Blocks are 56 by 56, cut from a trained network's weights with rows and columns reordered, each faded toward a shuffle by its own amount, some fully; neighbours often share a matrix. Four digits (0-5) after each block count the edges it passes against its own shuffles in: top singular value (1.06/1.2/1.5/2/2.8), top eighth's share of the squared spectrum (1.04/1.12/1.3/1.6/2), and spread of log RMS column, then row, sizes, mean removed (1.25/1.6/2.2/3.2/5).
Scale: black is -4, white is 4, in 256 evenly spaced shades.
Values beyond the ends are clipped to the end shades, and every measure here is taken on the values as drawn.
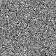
0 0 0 0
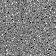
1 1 0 0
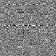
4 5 2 2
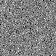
0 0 0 0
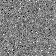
0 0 0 0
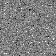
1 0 0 0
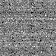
3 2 1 0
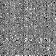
2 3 0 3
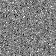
0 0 0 0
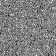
0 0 0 0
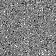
0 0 0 0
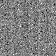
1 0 0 0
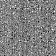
2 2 0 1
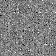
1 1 0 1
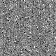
1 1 0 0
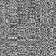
4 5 2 2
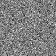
2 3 1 0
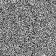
1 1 0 0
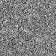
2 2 1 0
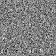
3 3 0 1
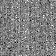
2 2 0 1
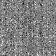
2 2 0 1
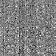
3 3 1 2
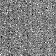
2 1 0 1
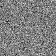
1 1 0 0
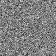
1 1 0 0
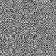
4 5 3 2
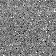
1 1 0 0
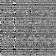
4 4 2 1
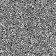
1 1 0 0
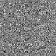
3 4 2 2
